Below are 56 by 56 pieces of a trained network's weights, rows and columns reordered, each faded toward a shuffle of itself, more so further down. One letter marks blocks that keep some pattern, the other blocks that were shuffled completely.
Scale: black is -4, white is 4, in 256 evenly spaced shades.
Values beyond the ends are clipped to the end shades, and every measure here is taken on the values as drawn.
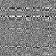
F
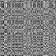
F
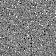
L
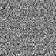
F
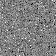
L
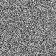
L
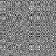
F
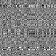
F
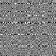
F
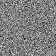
L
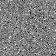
L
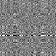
F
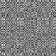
F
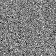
L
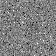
L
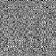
F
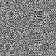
F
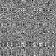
F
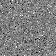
L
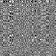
F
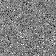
L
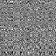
F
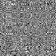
F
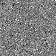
L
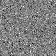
L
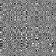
F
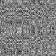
F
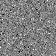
L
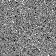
L
